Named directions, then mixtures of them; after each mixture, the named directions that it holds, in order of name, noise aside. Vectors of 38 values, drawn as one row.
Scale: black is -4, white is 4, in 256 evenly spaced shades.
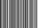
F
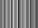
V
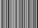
F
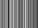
F, V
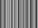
F, V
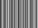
F, V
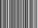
F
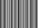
F, V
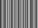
F, V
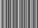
F, V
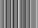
V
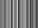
V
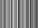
V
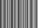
F, V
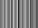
V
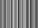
V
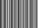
F, V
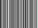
F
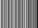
F, V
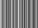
F, V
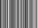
F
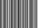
F, V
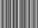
F, V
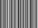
F, V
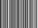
F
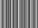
F, V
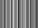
V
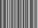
F, V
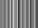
V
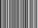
F
